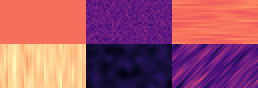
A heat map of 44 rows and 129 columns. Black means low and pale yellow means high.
It is made of 2 by 3 panels. Panel 1,1: high, flat. Panel 1,2: low, fine-grained, faint in contrast. Panel 1,3: high, streaked across, faint in contrast. Panel 2,1: very high, streaked downward, faint in contrast. Panel 2,2: very low, blotchy, faint in contrast. Panel 2,3: low, slanting up to the right.
